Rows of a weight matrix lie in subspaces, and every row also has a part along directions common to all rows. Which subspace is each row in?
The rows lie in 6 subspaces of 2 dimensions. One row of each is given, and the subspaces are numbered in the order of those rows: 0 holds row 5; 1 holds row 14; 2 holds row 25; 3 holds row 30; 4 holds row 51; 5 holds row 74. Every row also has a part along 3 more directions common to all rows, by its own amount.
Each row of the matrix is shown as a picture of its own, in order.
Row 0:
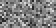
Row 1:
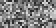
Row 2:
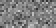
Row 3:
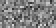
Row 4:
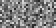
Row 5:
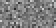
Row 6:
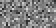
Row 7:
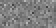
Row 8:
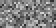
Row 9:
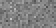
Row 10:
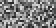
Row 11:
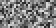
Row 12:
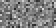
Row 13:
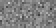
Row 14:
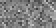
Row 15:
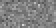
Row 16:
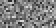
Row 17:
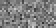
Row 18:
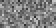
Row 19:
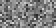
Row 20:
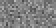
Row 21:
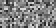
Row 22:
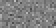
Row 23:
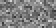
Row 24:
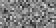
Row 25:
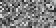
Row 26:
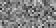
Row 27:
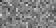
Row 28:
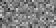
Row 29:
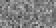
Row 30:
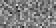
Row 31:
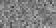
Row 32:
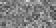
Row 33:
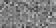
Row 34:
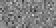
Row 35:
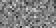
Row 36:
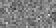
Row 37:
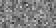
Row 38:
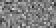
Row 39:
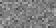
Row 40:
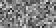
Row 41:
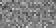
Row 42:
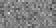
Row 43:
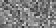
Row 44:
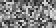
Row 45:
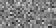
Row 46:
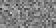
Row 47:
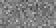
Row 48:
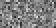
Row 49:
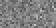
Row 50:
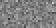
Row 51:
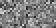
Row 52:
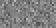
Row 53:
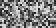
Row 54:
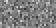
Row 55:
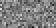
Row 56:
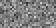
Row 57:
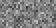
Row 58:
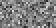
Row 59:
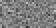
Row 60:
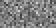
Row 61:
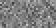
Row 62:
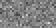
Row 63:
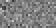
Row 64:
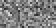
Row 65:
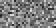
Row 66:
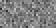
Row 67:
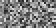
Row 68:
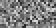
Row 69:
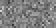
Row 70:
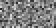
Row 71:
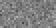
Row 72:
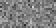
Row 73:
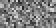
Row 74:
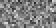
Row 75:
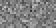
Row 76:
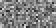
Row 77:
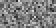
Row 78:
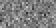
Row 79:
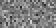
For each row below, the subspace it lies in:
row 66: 3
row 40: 4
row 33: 3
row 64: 3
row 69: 4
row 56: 4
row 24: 5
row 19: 0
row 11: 4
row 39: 2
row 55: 1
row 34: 2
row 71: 2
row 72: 0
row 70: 0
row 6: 2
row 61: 1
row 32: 1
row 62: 4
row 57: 4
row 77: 5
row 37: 0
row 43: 3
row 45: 2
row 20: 2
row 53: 3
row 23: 1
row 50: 5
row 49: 0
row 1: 1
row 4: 0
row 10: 1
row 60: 3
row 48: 0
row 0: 0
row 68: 5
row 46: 3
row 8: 4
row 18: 5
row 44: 1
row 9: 4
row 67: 5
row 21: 3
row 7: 2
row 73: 5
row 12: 0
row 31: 5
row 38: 0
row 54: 3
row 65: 2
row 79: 5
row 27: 2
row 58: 4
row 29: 0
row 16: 1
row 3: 3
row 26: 1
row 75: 0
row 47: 3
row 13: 4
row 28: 2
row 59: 2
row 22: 2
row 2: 1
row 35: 4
